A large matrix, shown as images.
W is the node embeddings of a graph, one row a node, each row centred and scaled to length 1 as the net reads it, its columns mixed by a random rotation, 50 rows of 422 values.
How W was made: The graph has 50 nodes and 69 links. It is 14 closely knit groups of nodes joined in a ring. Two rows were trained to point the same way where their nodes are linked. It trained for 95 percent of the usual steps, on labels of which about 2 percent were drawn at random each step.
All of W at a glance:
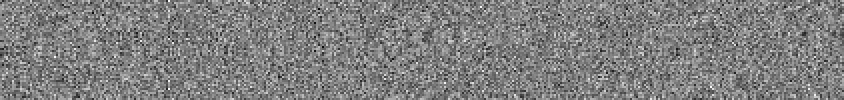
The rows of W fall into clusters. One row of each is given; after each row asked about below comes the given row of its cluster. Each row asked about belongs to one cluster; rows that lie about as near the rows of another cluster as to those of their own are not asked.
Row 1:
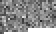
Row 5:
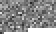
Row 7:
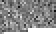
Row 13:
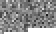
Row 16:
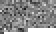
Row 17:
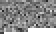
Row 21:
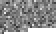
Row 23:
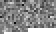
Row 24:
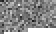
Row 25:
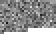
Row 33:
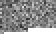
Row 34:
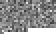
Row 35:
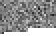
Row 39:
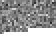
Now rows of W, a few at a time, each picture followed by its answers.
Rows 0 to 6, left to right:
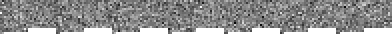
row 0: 7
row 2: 39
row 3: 16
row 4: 17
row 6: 21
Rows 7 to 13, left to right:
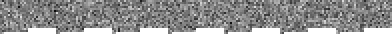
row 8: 33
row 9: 13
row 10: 33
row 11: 25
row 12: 35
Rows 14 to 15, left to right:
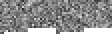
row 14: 21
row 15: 1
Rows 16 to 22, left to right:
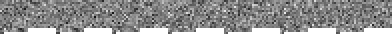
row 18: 25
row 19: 5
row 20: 16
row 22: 17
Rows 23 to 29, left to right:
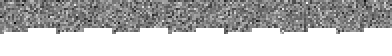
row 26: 24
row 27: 24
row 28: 34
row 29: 13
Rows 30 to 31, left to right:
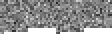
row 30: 23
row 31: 35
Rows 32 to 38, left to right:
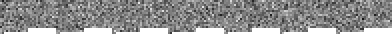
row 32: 24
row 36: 13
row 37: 39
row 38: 33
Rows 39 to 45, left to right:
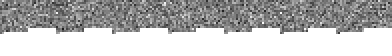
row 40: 33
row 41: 23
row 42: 7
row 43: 23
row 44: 5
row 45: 35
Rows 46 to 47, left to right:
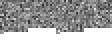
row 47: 34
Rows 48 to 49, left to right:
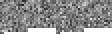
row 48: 34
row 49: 21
